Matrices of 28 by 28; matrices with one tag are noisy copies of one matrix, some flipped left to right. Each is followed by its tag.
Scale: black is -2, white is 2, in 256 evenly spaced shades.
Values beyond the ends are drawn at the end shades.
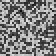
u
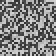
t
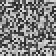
t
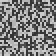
t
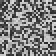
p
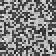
p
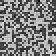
p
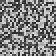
t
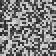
p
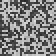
u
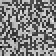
t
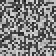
t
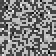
p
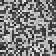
p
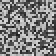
u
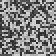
u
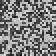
p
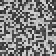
p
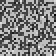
t
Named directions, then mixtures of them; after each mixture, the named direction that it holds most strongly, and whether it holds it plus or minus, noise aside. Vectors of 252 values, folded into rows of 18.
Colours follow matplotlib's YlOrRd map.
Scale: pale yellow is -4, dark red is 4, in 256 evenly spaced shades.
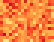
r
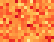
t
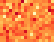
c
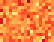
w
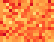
r, plus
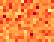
c, minus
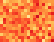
w, minus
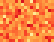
t, plus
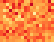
c, plus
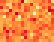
c, plus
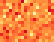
c, plus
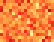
w, plus
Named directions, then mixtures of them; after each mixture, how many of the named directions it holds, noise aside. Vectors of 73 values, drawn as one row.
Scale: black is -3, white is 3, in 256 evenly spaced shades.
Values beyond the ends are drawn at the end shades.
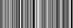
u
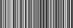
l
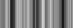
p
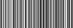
one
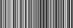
one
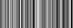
one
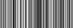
three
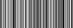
two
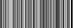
two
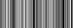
three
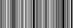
three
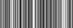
three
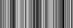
two
